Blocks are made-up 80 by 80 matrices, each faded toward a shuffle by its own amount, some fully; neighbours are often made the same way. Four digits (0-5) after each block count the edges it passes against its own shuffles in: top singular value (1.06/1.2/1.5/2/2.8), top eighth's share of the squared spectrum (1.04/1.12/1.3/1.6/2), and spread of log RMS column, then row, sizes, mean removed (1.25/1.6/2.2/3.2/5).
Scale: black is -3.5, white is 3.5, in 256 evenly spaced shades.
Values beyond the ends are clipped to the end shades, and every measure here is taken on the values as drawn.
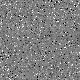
1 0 0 0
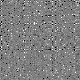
4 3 2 2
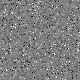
1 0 0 0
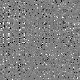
4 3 2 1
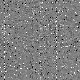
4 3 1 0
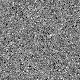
0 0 0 0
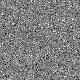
0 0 0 0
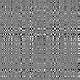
5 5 4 4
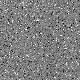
1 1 0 0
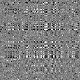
5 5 3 3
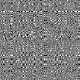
5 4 3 3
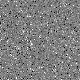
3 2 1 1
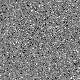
0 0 0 0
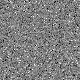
0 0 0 0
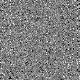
1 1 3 0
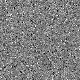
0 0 1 0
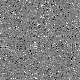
3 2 0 0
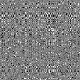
5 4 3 3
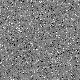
1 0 0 0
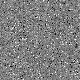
3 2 0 0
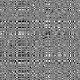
5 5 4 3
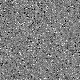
2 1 0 0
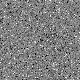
1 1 0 0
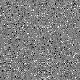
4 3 1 1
